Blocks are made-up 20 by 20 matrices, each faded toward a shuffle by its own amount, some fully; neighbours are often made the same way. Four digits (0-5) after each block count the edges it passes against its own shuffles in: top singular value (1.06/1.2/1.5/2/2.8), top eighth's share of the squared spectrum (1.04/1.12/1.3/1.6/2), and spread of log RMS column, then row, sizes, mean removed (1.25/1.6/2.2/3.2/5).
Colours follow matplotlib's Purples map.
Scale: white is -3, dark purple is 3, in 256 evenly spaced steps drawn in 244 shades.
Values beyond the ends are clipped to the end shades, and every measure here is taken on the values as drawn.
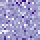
0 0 0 0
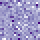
1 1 0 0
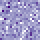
0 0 0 1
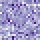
1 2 0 0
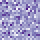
0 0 0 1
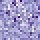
0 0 0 0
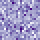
0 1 0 0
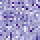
1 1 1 1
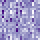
3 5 2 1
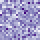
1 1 0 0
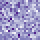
0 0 0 0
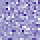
0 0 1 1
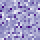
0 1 0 0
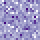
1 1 1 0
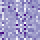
3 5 2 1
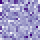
3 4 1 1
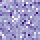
0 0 0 0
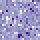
1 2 0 0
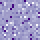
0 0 0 0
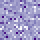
2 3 1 0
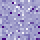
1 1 0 0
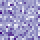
2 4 2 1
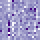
3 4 2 0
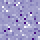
0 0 0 0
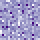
2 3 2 0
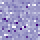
0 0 0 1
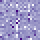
2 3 2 0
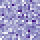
0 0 0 0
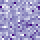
1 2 0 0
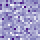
0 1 0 0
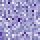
2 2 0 1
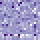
2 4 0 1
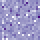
0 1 0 0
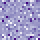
2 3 0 0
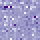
2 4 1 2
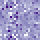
2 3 2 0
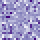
2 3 1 1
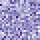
0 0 0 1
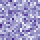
2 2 0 1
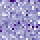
0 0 0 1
